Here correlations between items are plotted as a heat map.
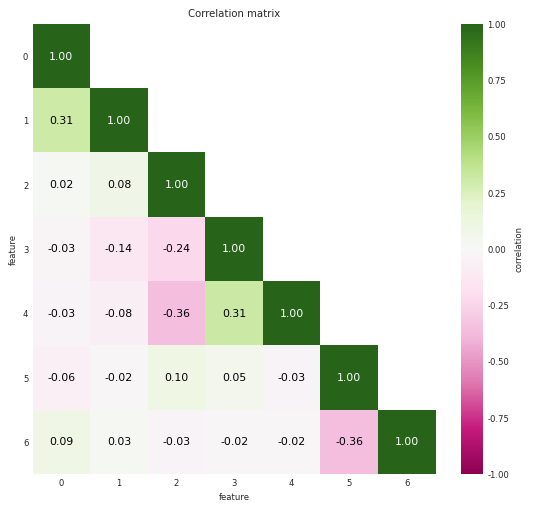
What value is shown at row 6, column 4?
-0.02
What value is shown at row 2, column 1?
0.08
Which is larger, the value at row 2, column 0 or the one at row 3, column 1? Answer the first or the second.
the first
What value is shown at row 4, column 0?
-0.03
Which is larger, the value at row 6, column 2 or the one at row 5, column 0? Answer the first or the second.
the first
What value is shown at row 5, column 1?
-0.02
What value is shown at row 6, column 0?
0.09
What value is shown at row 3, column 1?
-0.14
